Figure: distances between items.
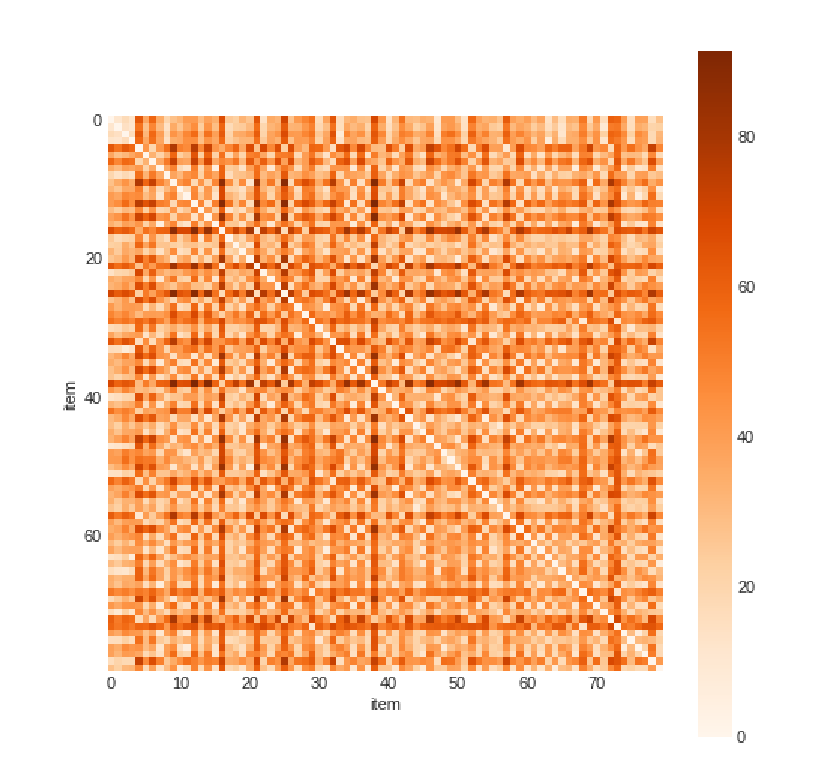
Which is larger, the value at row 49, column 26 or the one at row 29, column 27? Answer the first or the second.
the second
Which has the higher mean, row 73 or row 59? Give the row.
73
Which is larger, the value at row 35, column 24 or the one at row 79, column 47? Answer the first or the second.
the first
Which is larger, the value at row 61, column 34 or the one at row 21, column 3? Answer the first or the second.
the second
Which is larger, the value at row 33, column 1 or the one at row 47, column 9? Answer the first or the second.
the second
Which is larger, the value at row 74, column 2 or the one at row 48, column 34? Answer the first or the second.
the first
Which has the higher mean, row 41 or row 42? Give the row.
42
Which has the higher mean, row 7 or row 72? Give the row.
72
